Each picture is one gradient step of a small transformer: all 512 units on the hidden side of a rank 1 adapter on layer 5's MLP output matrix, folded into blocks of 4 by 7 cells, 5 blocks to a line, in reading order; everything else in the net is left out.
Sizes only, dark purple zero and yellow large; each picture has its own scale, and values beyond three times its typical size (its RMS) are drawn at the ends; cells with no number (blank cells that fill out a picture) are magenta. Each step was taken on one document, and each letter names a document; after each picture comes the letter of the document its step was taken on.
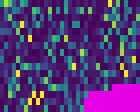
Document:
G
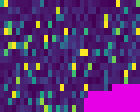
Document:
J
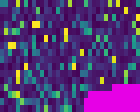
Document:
J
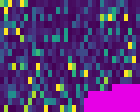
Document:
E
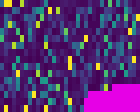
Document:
G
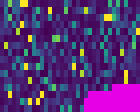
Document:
E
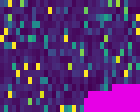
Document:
E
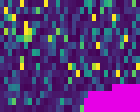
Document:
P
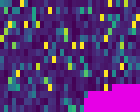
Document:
P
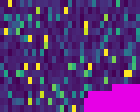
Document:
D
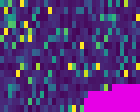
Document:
P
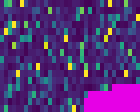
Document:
G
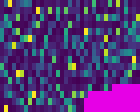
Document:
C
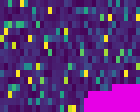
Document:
G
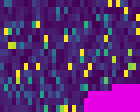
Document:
J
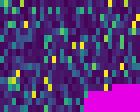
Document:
P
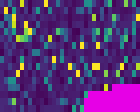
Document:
P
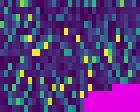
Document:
D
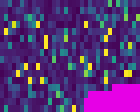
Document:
D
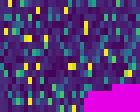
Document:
D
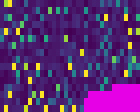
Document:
E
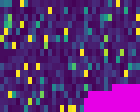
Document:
E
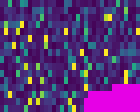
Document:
G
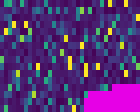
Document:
G
